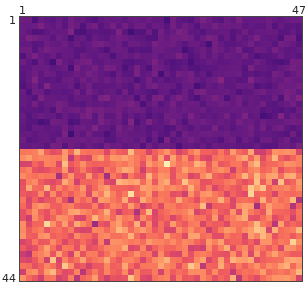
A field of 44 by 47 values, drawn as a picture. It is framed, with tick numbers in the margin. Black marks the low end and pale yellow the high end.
It is made of 2 by 1 panels. Panel 1,1: low, fine-grained, faint in contrast. Panel 2,1: high, fine-grained.
